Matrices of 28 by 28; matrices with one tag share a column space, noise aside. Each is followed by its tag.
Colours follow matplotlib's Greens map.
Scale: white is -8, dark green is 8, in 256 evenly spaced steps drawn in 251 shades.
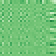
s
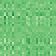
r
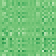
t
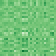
t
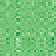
t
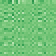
s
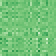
t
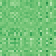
t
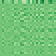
s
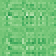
r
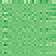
s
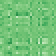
r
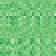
r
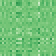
t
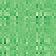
r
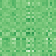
t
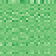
s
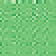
s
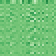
s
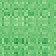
r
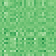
t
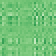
r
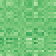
t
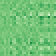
r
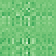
r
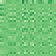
s
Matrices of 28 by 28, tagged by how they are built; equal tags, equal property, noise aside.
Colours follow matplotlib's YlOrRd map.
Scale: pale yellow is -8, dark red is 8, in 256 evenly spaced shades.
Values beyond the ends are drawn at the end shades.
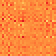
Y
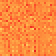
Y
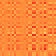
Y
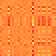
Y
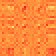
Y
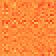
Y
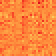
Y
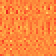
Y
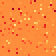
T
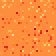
T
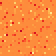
T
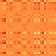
Y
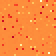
T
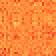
Y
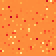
T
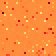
T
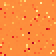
T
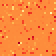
T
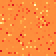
T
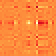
Y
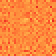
Y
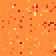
T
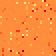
T
